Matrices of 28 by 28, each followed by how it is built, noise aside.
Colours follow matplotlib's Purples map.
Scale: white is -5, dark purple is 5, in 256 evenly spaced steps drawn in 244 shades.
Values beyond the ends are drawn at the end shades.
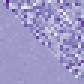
upper triangular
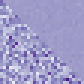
lower triangular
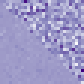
upper triangular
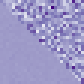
upper triangular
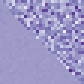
upper triangular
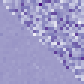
upper triangular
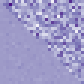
upper triangular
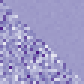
lower triangular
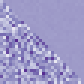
lower triangular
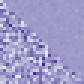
lower triangular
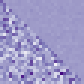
lower triangular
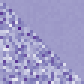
lower triangular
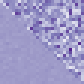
upper triangular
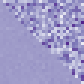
upper triangular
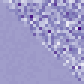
upper triangular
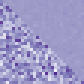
lower triangular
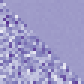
lower triangular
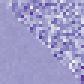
upper triangular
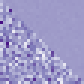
lower triangular
